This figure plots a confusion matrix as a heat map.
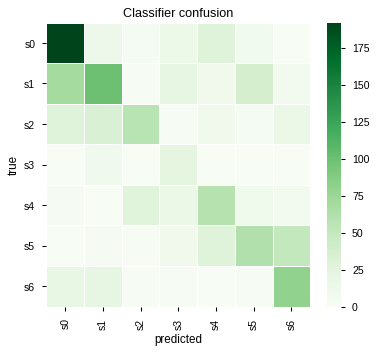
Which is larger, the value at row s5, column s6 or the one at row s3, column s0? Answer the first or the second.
the first
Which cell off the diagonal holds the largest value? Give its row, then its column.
s1, s0
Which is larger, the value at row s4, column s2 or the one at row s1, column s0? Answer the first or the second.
the second
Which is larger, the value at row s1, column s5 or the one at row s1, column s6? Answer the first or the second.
the first
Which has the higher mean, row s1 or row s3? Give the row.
s1
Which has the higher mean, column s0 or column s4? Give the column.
s0
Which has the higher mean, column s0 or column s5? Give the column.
s0
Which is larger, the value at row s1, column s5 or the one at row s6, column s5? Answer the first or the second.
the first
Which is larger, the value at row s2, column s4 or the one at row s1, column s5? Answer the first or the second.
the second
